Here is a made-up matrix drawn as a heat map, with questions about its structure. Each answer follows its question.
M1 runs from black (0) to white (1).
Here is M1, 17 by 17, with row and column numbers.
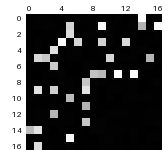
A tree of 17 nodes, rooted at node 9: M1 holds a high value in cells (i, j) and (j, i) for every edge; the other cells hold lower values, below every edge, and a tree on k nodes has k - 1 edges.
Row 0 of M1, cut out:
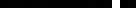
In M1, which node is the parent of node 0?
14
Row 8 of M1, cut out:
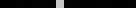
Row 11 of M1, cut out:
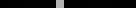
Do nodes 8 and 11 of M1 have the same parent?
yes
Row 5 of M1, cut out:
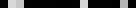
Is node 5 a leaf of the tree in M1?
no
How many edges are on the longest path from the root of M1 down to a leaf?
3
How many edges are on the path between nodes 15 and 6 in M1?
5
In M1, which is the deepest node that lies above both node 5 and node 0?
1
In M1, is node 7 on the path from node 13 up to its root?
yes
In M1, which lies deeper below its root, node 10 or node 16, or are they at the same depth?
node 10
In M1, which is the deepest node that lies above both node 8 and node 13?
7
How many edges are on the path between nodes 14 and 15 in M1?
3
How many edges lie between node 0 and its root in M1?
3
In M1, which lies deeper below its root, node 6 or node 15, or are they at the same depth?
node 15
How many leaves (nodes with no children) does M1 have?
11
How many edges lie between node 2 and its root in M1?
3
